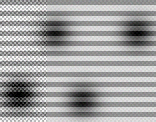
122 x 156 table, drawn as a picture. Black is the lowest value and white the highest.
Stripes: horizontal, repeating 12 times. Ninth with the lowest average: bottom left. Average level on the scale: 60%. Seam: vertical, 30% of the way across, the right part calmer. Dips: four. Slope: none.
